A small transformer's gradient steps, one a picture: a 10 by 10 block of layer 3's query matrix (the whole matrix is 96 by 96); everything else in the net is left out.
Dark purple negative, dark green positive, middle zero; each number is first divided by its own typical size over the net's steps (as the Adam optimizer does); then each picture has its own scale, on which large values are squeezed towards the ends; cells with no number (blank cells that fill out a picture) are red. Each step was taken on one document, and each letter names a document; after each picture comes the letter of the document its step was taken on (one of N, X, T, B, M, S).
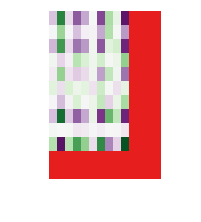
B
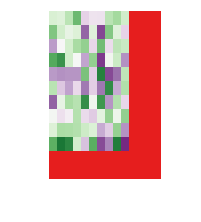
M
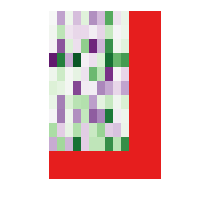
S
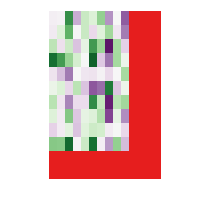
M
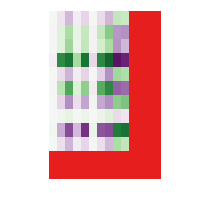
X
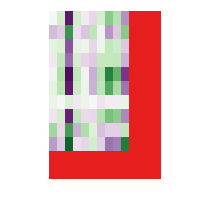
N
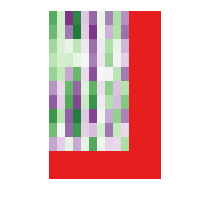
X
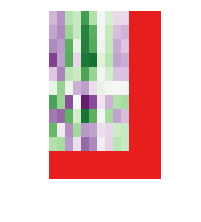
X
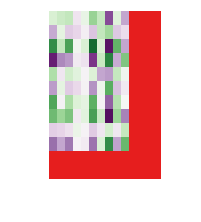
M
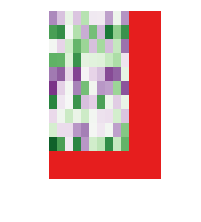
S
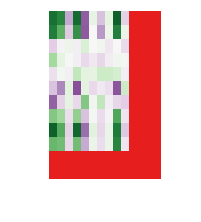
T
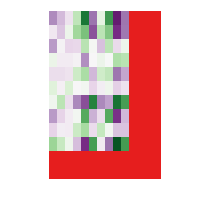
T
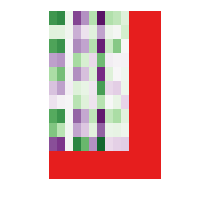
B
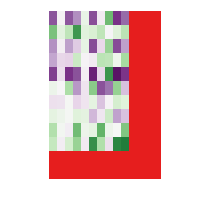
M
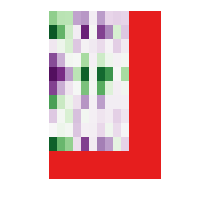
T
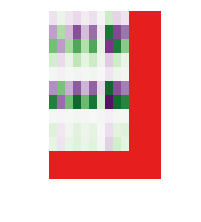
T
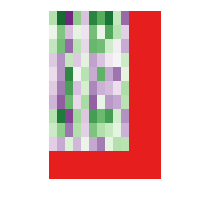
T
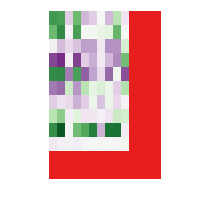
S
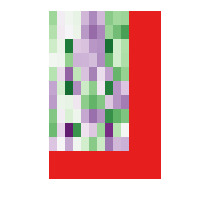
X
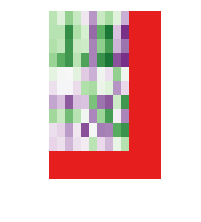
X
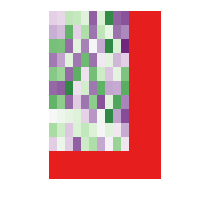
T
